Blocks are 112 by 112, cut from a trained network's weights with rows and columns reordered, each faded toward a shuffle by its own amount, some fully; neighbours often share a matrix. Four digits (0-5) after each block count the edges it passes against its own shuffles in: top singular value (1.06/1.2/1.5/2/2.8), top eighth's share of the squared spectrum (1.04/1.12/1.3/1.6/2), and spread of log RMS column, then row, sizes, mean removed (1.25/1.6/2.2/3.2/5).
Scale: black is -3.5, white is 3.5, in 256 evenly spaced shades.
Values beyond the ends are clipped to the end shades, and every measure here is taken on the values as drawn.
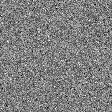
0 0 0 0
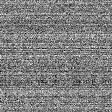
4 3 1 2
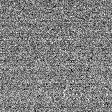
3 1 0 0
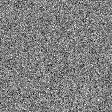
1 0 0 0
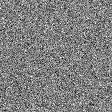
1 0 0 0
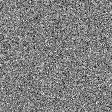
0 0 0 0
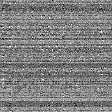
5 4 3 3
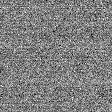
2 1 0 0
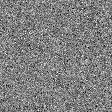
0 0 0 0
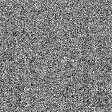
2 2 0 2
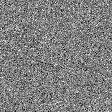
0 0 0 0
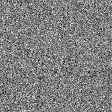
1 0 0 0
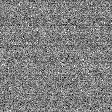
2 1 0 0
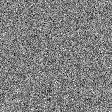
0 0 0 0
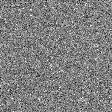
1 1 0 0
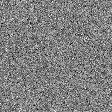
0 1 0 1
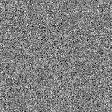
3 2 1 1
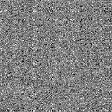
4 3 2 3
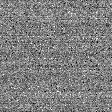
3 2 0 0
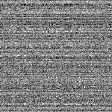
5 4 2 2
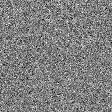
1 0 0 0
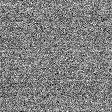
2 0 0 0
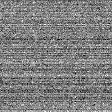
5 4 2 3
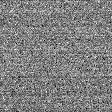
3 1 0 0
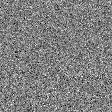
1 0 0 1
